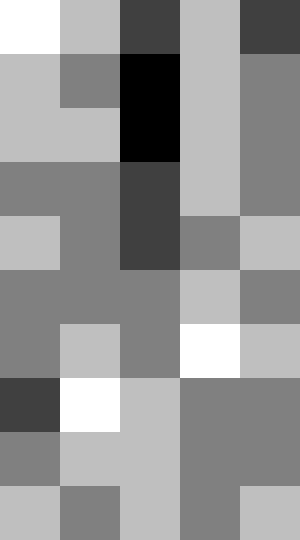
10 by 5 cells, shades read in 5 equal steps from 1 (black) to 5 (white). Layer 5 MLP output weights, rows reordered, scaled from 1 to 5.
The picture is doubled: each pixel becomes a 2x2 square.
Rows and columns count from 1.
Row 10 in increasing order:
3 3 4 4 4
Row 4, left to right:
3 3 2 4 3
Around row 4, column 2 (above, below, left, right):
4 3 3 2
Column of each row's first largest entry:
1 1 1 4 1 4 4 2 2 1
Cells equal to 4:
19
